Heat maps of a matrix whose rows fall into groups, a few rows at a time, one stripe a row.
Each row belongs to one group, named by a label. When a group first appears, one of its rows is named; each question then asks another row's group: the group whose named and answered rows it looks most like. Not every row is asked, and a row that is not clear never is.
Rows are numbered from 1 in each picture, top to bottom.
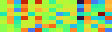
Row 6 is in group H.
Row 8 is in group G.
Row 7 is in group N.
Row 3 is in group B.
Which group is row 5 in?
B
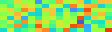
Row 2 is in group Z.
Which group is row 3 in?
N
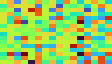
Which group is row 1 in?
H
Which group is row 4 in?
H
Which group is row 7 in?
Z
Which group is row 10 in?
B
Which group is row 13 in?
N
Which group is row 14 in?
B
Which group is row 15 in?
G
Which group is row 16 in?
G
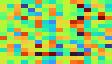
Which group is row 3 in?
G
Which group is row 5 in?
B
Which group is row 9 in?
B
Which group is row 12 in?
H
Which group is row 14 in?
N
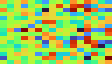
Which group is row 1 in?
Z
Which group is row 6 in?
N
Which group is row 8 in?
B
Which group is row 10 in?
N
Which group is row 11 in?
Z
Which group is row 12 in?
Z
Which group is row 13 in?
B
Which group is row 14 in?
Z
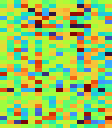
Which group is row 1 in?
B
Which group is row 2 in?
B
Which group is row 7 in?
N
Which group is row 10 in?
H
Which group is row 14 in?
H
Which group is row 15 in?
B
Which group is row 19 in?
Z
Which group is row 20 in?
Z
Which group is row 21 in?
H
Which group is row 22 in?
N
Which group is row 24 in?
B
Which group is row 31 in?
B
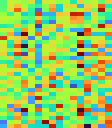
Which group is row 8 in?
N
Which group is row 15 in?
N
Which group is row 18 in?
G
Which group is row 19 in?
H
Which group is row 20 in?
N
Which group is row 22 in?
N
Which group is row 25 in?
G
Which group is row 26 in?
G
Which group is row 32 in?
Z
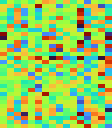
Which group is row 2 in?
H
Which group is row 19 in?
G
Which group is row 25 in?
B
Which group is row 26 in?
B
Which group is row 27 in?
H
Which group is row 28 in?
H
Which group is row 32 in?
Z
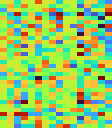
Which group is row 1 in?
H
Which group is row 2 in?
B
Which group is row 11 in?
H
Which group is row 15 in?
Z
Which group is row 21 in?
H
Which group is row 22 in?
H
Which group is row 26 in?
B
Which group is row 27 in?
H
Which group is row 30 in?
B
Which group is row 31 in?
H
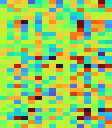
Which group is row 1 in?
G
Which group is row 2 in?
G
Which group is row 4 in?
N
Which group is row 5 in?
N
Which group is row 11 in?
H
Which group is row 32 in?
B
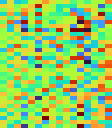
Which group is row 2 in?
H
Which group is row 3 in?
N
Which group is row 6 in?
B
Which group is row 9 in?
N
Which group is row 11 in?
N
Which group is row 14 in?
B
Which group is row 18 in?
B
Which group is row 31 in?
Z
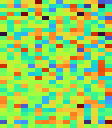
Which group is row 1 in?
H
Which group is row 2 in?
G
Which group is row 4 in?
B
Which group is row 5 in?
Z
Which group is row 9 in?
Z
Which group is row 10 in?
H
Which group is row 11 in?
Z
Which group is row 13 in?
B
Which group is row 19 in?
G
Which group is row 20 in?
H
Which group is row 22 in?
G
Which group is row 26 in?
Z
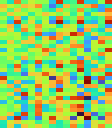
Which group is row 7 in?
H
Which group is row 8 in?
B
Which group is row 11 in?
G
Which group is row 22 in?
H
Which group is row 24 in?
B
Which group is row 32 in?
G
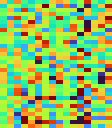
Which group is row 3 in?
B
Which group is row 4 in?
N
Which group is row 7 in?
G
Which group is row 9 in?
B
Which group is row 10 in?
G
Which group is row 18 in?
Z
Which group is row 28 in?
B
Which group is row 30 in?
B
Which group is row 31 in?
N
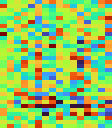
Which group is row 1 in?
N
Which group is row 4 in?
B
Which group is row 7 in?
Z
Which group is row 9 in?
Z
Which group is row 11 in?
B
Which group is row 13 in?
B
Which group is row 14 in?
G
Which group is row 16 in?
B
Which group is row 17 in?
B
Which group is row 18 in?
H
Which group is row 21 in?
N
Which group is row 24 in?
Z
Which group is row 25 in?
N
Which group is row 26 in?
H
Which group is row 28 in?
Z
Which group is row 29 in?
Z
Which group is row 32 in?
H
